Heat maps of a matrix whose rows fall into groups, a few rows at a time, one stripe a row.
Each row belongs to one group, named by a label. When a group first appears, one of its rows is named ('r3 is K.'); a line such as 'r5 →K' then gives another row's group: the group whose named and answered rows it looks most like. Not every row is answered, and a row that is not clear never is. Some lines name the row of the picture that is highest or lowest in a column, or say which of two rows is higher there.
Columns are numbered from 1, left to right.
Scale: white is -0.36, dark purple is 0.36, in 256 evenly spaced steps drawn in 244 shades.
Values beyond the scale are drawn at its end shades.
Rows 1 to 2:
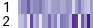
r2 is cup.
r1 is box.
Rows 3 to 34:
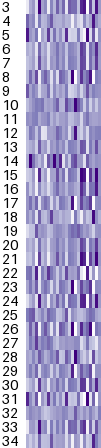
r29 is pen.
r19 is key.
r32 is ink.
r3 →cup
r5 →box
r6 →cup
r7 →cup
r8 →pen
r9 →box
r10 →key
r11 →box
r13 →cup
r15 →cup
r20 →cup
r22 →box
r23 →pen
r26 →pen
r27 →box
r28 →key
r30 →cup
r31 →box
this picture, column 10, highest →14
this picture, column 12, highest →14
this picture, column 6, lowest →12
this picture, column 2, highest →14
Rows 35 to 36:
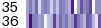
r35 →pen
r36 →ink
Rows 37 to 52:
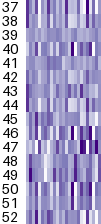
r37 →box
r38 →box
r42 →box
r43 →key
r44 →box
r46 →pen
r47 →cup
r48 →ink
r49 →ink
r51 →pen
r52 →box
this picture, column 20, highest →47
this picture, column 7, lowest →49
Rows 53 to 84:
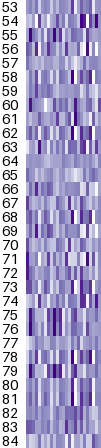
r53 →pen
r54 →cup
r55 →ink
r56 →box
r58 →pen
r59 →box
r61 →key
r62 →pen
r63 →cup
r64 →ink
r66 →box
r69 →box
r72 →key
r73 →pen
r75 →ink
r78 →pen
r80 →pen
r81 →pen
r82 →key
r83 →key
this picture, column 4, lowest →54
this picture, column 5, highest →63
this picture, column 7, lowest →60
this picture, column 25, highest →60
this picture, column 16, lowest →84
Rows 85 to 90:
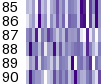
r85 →cup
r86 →cup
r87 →box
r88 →ink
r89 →pen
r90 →ink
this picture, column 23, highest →85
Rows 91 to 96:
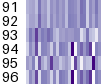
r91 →cup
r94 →pen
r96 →pen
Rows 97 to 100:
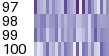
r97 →key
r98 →box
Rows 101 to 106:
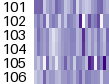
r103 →ink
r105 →cup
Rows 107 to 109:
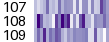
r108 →ink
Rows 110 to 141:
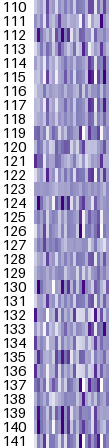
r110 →cup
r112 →ink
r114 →cup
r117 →cup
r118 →cup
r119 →pen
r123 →ink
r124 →ink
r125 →pen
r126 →pen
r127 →box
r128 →cup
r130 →ink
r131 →cup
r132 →box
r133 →cup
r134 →box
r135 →ink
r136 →box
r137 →pen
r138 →ink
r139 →ink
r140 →ink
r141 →pen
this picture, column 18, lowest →121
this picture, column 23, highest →111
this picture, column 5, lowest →132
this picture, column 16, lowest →111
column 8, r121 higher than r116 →Yes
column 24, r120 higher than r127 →Yes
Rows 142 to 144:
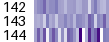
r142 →box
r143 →cup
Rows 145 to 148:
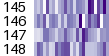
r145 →cup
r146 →pen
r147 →key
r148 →ink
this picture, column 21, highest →146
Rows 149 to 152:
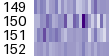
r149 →box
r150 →key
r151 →box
